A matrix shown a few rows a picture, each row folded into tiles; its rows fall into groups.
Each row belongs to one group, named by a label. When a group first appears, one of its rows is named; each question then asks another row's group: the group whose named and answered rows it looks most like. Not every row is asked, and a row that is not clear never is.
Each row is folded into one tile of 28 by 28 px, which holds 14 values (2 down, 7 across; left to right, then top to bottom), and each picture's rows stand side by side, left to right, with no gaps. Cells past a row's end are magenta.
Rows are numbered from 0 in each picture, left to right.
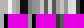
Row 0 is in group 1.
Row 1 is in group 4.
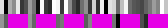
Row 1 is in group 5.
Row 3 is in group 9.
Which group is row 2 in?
1
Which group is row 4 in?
1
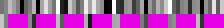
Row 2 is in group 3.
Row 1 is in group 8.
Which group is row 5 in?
9
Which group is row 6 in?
3
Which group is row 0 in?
1
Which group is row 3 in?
1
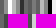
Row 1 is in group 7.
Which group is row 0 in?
1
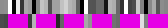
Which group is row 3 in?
3
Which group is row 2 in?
1
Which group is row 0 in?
9
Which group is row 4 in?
5
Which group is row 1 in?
7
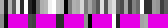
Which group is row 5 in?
3
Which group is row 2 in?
8
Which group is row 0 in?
9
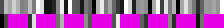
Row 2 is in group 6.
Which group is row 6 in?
8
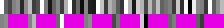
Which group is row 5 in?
9
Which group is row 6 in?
9
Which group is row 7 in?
5
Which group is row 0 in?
3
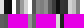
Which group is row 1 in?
3
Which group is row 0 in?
5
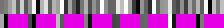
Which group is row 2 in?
6
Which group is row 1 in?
8
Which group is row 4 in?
1
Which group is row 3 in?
9
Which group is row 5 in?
5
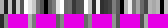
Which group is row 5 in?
7
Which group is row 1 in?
6
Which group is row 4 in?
8
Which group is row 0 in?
9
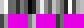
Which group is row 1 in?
7
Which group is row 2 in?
5
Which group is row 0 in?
6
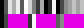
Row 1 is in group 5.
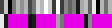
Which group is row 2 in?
3
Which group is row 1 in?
4
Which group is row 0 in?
8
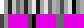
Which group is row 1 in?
8
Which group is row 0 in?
6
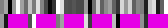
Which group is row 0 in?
8
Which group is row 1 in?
1
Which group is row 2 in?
6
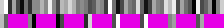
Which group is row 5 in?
7
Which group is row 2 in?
4
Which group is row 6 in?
6
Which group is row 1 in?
4
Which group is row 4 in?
7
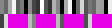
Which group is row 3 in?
7
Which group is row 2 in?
5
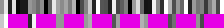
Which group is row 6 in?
9
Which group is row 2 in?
1
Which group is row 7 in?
8
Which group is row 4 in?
5
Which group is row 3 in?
6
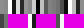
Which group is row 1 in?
8
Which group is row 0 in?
9
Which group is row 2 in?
7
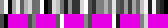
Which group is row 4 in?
3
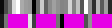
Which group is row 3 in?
6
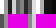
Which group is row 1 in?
1
